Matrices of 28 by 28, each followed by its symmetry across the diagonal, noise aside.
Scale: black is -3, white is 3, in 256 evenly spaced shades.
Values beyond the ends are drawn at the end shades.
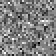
neither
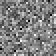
symmetric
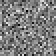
neither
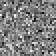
neither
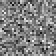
antisymmetric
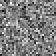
antisymmetric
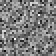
symmetric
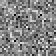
symmetric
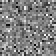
antisymmetric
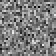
neither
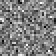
antisymmetric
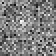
symmetric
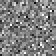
neither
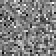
antisymmetric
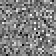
neither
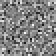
symmetric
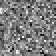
neither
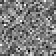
symmetric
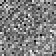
symmetric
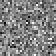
neither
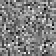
antisymmetric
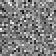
antisymmetric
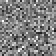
neither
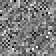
symmetric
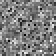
symmetric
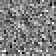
antisymmetric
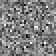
antisymmetric
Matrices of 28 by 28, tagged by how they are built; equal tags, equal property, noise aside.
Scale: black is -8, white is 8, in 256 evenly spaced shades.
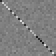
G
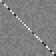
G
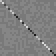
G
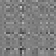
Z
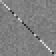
G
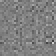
Z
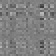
Z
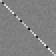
G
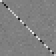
G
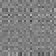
Z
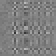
Z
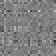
Z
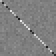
G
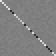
G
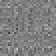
Z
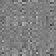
Z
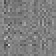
Z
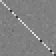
G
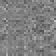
Z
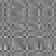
Z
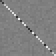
G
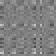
Z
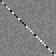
G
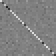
G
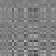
Z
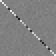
G
